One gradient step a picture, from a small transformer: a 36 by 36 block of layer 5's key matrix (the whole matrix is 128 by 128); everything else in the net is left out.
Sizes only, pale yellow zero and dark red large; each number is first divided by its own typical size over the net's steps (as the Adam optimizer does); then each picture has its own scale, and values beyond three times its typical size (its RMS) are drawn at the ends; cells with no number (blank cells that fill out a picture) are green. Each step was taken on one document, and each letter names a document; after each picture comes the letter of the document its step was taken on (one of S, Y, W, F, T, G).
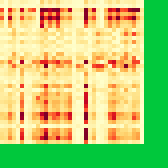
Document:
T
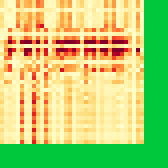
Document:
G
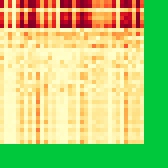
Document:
G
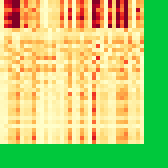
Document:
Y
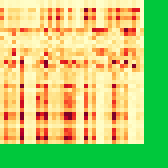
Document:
T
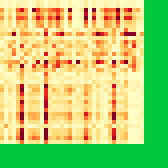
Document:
T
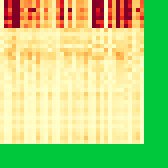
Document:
Y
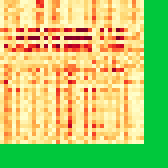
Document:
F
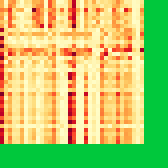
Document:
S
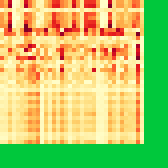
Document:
G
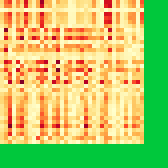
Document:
F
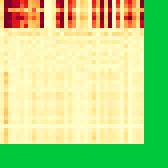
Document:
Y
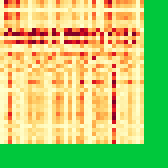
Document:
F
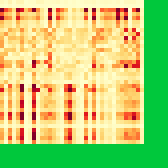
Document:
T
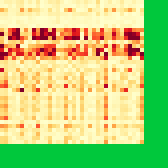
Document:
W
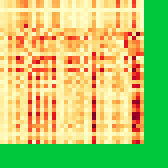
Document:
G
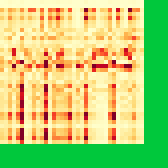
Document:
T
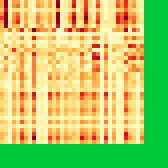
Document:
Y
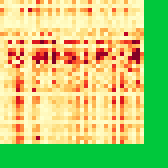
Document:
W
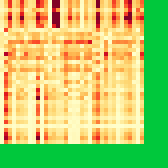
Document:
Y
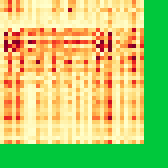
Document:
F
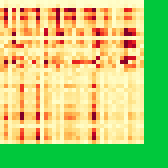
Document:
T
